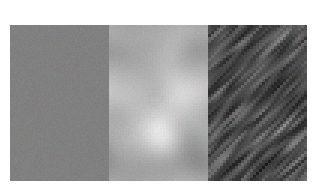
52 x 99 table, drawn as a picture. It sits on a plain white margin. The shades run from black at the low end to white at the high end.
It is made of 1 by 3 panels. Panel 1,1: middling, flat. Panel 1,2: high, smooth. Panel 1,3: low, slanting up to the right.
